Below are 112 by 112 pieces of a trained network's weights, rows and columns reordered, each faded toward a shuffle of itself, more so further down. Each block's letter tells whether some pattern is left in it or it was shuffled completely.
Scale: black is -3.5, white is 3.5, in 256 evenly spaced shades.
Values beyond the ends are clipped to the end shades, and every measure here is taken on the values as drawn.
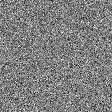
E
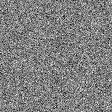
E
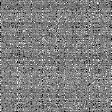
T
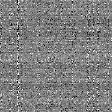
T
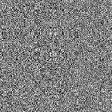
T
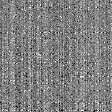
T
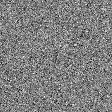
E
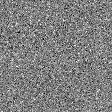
E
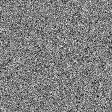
E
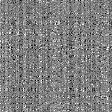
T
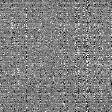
T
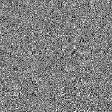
T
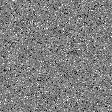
E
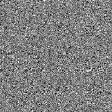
T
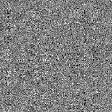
T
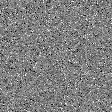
E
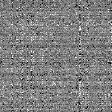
T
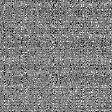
T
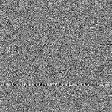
T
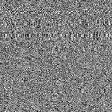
T
